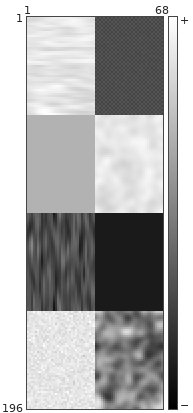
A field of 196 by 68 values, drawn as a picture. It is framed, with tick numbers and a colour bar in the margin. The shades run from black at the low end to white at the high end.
It is made of 4 by 2 panels. Panel 1,1: very high, streaked across, faint in contrast. Panel 1,2: low, checkered, faint in contrast. Panel 2,1: high, flat. Panel 2,2: very high, blotchy, faint in contrast. Panel 3,1: low, streaked downward. Panel 3,2: very low, flat. Panel 4,1: very high, fine-grained, faint in contrast. Panel 4,2: middling, blotchy, strong in contrast.
